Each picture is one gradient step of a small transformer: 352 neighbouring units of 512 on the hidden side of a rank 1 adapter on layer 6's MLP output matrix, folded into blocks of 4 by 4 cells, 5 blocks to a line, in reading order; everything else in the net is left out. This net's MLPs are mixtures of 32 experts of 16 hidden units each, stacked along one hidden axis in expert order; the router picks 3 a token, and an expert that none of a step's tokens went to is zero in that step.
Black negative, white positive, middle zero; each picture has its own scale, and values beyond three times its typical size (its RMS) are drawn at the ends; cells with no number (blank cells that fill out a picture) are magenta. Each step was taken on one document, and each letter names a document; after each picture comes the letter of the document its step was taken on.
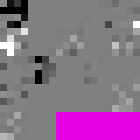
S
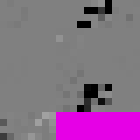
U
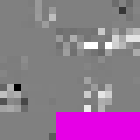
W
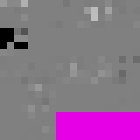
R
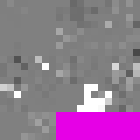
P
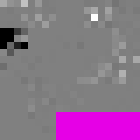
R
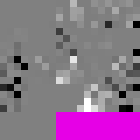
P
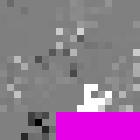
P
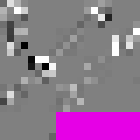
S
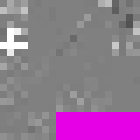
S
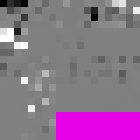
R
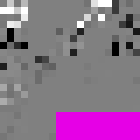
S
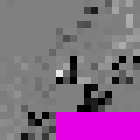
P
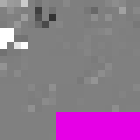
R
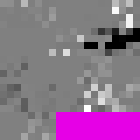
W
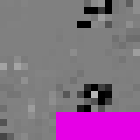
U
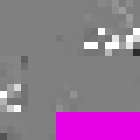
W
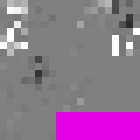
S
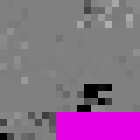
U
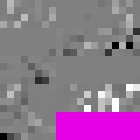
W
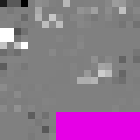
R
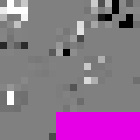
S
